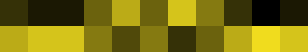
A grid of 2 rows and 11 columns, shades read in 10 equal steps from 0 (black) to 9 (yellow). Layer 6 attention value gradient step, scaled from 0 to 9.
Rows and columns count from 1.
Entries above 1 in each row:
7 11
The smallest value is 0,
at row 1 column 10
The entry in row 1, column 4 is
4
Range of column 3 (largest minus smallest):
7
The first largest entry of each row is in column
7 10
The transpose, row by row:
2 7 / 1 8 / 1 8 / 4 5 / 7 3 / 4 5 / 8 2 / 5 4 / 2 7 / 0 9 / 1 8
